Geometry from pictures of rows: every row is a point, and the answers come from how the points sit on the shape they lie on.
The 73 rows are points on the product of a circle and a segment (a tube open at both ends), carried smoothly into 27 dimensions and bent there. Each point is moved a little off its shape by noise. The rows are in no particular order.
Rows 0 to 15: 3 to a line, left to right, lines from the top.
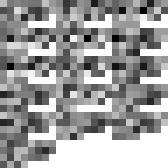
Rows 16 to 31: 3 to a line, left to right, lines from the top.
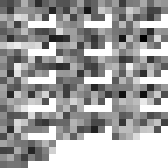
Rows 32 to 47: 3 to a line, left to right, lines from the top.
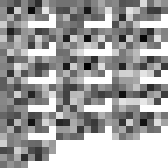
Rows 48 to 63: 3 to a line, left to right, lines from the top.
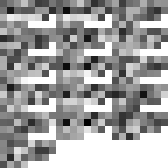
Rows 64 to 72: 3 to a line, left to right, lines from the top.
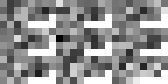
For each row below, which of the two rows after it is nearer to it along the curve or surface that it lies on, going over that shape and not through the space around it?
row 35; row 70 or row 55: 55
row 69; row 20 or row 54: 20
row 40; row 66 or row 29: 66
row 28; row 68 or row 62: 62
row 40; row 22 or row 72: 72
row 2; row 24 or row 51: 24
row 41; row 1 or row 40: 40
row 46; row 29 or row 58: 58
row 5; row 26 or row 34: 34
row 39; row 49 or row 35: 49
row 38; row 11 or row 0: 11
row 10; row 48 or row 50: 48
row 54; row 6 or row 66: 6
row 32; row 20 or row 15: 20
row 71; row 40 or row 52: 40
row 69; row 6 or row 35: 35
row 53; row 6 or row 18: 6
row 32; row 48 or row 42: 48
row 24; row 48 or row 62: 62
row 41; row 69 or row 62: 69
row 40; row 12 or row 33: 33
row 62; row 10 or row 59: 10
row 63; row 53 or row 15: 15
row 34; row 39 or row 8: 8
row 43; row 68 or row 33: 33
